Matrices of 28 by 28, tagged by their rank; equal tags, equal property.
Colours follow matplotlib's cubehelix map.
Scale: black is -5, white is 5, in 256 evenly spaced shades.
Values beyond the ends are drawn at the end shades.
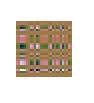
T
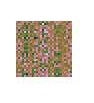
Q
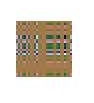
T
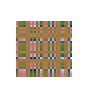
T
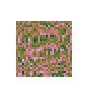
Q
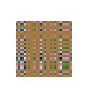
T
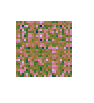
Q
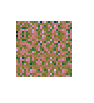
Q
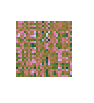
Q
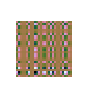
T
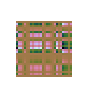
T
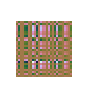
T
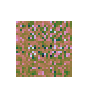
Q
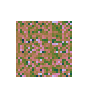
Q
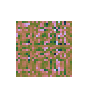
Q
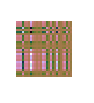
T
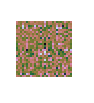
Q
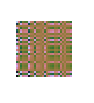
T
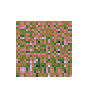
Q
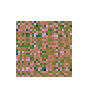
Q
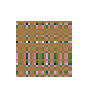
T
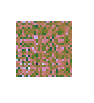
Q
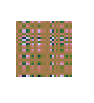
T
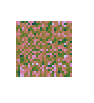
Q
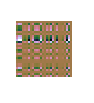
T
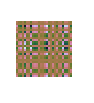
T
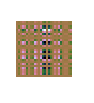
T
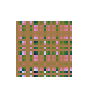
T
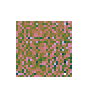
Q
